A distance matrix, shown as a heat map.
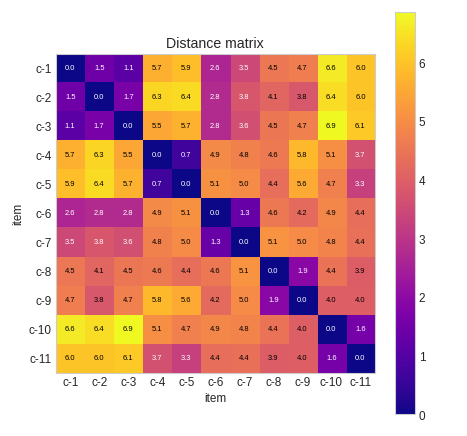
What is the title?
Distance matrix
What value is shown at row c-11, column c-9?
4.0
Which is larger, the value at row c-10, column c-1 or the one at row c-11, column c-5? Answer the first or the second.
the first
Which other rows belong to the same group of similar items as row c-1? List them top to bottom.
c-2, c-3
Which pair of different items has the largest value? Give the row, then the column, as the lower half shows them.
c-10, c-3
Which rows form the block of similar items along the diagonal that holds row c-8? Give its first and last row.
c-8 to c-9
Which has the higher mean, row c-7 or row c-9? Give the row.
c-9
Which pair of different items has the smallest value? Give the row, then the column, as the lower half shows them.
c-5, c-4
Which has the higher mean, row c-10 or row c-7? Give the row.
c-10
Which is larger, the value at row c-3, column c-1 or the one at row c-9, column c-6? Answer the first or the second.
the second
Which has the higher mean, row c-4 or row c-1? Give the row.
c-4
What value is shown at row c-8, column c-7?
5.1
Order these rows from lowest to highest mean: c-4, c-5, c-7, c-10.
c-7, c-5, c-4, c-10
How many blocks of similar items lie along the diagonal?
5
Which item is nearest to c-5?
c-4
